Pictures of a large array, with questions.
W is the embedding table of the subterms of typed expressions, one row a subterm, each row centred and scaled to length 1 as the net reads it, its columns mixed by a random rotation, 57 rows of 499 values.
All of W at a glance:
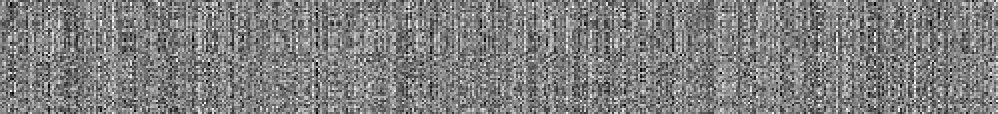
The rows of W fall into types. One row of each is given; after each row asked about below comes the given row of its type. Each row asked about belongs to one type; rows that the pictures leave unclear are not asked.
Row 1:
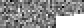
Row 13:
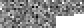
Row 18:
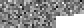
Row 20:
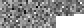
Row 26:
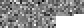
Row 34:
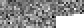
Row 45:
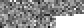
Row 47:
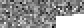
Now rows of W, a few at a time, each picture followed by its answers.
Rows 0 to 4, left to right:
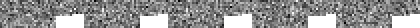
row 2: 1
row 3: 13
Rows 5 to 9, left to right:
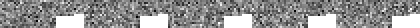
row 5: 13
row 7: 45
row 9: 47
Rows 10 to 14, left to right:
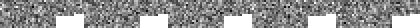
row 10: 13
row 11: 45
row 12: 45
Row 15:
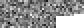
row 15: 18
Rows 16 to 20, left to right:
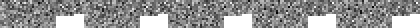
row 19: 20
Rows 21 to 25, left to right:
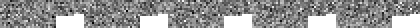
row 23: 20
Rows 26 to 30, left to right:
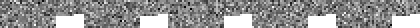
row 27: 13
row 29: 26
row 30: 26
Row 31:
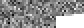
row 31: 34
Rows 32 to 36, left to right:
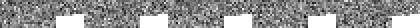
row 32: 34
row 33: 47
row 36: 45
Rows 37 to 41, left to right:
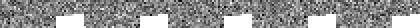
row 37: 34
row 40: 34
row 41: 45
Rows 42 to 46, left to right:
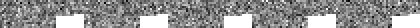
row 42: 1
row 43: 47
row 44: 47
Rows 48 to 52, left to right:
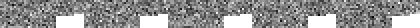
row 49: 20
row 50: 34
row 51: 20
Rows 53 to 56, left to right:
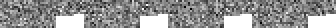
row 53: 47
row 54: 1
